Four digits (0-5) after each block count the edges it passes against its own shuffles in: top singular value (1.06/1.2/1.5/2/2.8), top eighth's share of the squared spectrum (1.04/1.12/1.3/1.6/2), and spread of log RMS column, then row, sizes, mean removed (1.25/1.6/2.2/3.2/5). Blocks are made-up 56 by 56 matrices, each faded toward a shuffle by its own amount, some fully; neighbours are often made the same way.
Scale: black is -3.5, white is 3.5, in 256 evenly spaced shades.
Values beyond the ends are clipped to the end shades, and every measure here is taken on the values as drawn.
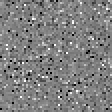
1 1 0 0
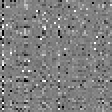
4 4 2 2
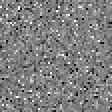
0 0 0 0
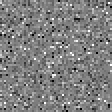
3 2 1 1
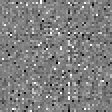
3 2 1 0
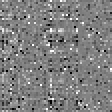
4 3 2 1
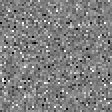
2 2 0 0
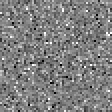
0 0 0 0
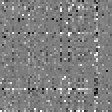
4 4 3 2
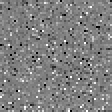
1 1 0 0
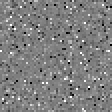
2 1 0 0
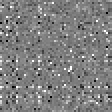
4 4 2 2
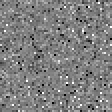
0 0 0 0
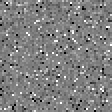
0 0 0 0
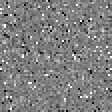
0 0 0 1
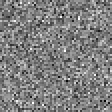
0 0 0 0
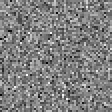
0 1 0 0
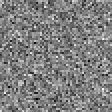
2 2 0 0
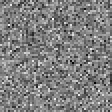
0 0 0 0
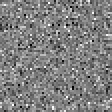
2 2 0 0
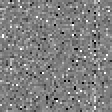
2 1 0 0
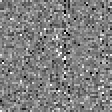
1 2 2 0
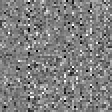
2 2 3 0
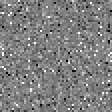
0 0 0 0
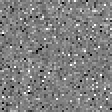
1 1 0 0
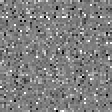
3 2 0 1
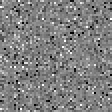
0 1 1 0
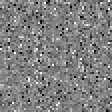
0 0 1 0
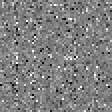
1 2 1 0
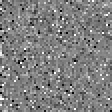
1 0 0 0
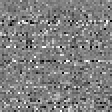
2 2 0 3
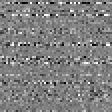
2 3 0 4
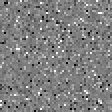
0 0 0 0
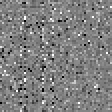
2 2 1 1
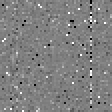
3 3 1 0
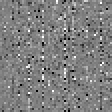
2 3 2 1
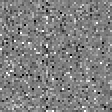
1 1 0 0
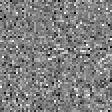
3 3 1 1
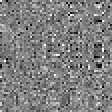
4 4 2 2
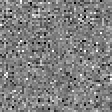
3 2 1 1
